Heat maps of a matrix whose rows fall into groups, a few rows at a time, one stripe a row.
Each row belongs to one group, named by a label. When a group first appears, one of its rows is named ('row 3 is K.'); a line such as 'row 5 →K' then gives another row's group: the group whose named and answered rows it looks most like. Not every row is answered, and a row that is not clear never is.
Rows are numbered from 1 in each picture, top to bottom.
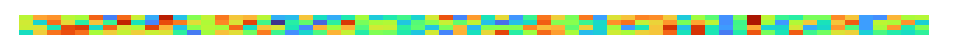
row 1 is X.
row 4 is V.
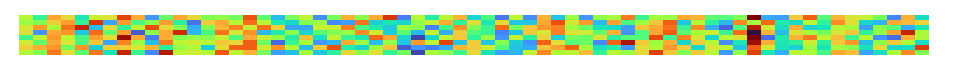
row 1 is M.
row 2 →X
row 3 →V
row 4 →X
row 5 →M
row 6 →X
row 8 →X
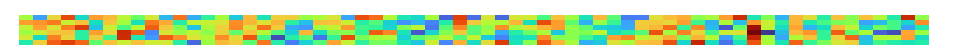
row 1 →M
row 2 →V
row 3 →V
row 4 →M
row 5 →X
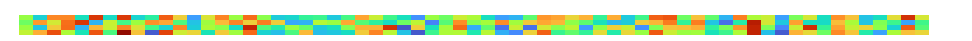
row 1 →X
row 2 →V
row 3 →M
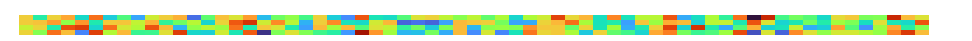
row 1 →X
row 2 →V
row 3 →V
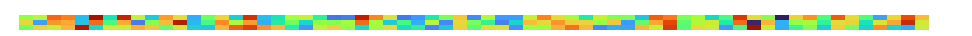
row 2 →X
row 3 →V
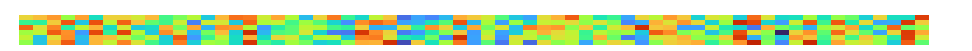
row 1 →V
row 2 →M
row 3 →X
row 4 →M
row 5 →M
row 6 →M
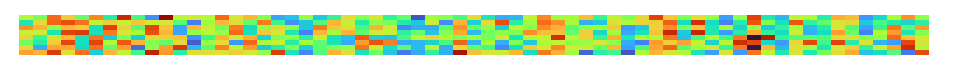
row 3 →V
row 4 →V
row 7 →X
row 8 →V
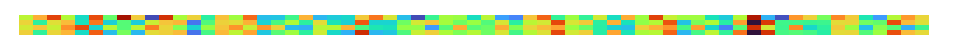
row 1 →M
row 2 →X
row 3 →V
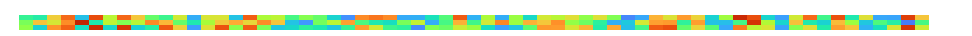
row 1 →M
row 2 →V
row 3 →X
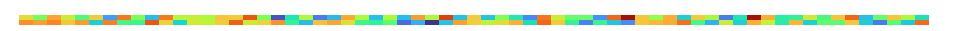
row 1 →X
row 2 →V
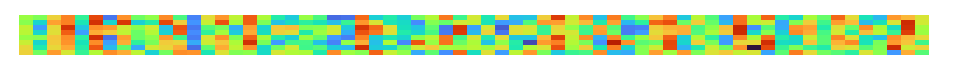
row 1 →X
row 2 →X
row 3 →M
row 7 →X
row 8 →M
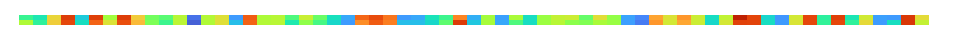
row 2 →M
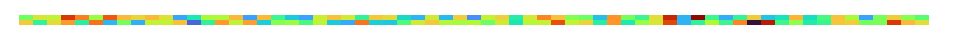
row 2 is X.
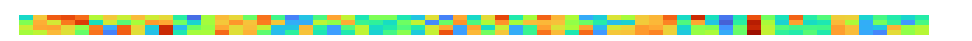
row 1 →V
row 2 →V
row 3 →X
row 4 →X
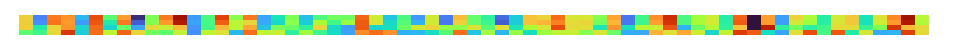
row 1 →X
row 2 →X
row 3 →X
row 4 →M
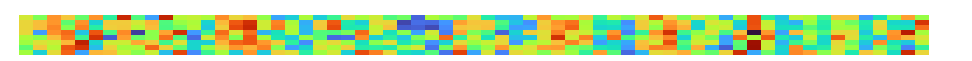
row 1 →X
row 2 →V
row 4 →X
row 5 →X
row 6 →V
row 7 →V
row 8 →M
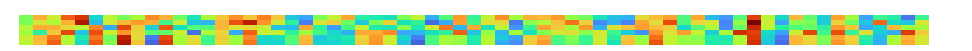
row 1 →V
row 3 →X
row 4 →M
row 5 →M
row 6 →M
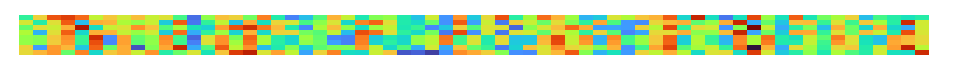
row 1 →V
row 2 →M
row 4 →M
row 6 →X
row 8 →V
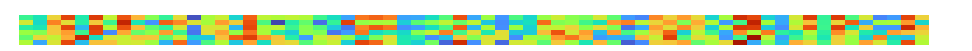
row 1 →M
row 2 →X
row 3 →M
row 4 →X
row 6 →M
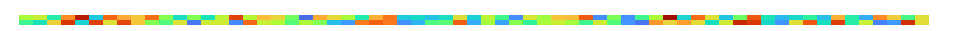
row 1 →V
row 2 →M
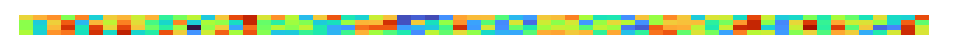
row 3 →M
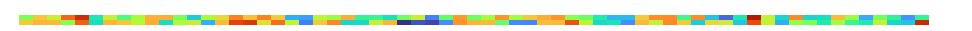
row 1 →V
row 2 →V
